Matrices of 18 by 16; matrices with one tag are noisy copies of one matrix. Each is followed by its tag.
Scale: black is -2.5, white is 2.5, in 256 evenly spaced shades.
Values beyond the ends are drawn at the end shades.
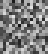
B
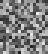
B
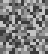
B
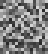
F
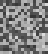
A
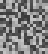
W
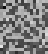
F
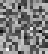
W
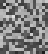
F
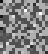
B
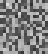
W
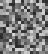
B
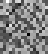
B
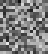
A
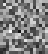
F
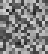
B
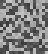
F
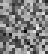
B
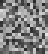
F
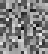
W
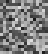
A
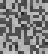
W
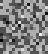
B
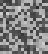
A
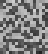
F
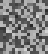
B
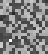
B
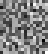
W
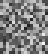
B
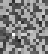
B
